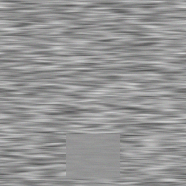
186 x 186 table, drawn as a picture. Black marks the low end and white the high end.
Grain: streaks across. Odd patch: calmer, in the bottom middle. Calmest part: bottom middle. Mirror symmetry: none. Slope: none.
